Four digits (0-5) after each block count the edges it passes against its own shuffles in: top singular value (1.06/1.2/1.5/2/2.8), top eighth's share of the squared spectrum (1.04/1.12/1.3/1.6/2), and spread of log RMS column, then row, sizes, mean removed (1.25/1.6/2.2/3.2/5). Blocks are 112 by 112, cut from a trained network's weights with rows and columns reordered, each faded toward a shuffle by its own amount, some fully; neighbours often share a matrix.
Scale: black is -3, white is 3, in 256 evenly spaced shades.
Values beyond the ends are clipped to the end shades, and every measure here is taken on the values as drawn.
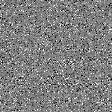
3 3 0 2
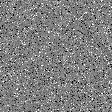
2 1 0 0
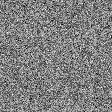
1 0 0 0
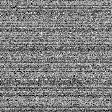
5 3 1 2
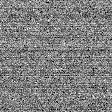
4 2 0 1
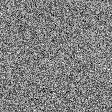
0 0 0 0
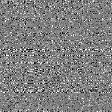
4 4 1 4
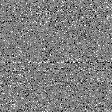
3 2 0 2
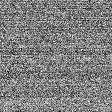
3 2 0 0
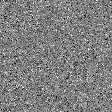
1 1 0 0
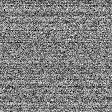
3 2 0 1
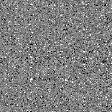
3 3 2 2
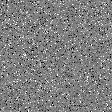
0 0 0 0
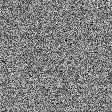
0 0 0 0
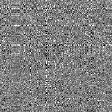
4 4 3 3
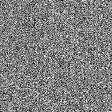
2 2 0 2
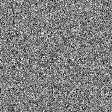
2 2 0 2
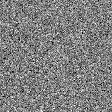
1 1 0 0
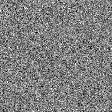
2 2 0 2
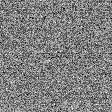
1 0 0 0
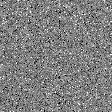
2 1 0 0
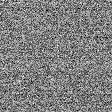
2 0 0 0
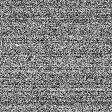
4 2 0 0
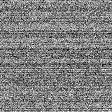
4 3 0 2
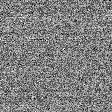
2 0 0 0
